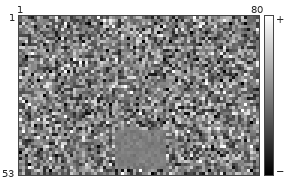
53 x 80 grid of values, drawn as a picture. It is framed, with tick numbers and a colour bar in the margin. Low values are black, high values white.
Calmest part: bottom middle. Average level on the scale: 50%. Stripes: none. Odd patch: calmer, in the bottom middle.
